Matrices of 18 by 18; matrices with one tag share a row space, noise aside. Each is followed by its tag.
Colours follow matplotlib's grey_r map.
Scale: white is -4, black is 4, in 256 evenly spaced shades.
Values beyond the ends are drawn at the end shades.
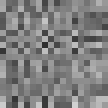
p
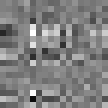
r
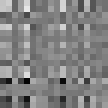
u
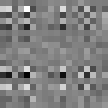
u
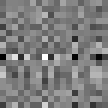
p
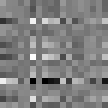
r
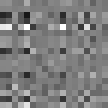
u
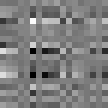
r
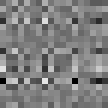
p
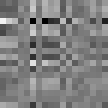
r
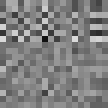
p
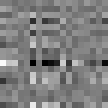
r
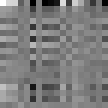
r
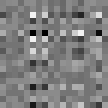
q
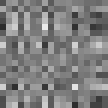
p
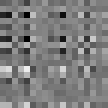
u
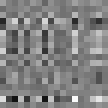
p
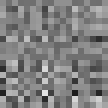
p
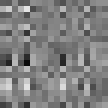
u
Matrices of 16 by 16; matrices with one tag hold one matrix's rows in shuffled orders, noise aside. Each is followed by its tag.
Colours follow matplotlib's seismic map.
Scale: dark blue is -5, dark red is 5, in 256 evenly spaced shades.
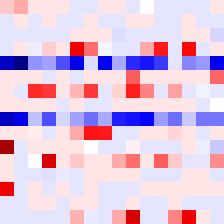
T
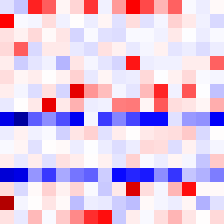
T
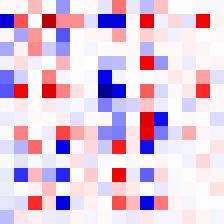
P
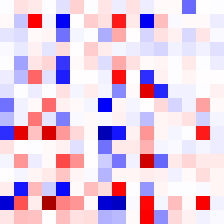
P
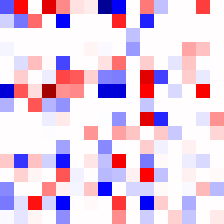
P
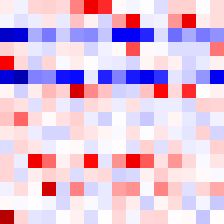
T
